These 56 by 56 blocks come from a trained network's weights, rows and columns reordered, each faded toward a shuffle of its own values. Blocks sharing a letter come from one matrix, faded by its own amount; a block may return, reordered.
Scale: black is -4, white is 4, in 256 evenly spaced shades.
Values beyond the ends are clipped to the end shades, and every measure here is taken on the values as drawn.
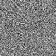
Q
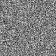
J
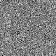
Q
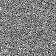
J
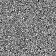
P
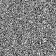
J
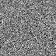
P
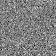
P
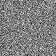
J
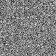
J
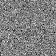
P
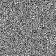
J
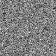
J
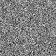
J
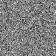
Q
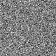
J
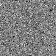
P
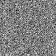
Q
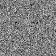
P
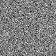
J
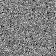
P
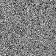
P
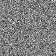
P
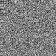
Q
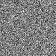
J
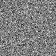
P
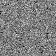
P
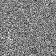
J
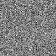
Q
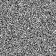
J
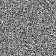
J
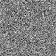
J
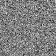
P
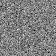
P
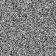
J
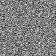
Q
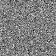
P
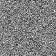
J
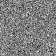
P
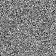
P
